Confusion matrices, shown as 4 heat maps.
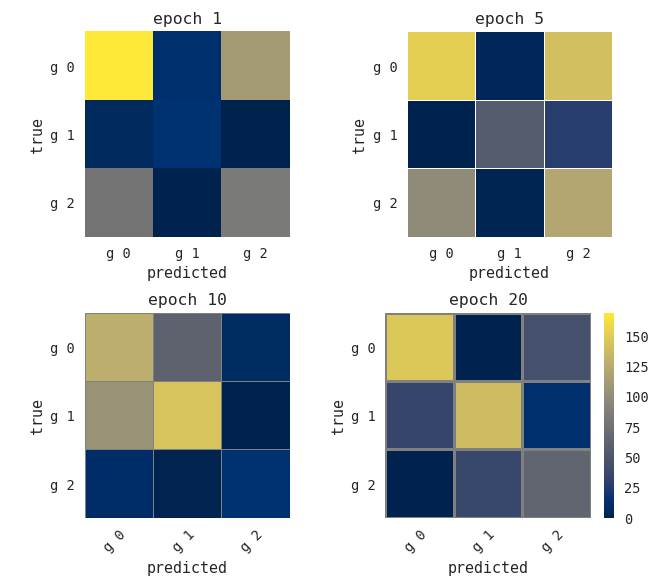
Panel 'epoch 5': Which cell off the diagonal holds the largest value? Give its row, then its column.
g 0, g 2
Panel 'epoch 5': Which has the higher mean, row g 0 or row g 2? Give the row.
g 0
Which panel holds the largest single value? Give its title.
epoch 1
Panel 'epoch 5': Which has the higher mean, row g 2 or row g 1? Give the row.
g 2
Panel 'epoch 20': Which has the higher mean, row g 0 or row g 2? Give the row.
g 0
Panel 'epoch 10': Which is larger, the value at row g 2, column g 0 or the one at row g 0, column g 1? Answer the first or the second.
the second
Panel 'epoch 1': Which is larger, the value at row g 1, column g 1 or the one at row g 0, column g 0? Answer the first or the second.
the second
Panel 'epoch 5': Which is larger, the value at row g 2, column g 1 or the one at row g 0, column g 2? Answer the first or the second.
the second
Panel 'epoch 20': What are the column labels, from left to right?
g 0, g 1, g 2
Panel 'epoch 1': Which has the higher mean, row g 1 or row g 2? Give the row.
g 2
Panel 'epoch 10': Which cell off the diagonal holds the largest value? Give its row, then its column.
g 1, g 0
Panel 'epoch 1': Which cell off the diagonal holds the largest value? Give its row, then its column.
g 0, g 2
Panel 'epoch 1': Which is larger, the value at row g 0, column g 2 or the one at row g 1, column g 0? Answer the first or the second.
the first
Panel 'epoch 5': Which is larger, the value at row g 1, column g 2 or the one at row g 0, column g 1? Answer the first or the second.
the first
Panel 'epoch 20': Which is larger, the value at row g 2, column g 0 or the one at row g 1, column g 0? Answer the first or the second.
the second
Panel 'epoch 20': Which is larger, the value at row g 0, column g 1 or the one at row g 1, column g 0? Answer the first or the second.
the second
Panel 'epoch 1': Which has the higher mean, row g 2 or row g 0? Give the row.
g 0
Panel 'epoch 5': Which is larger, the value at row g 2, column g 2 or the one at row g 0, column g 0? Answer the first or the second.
the second
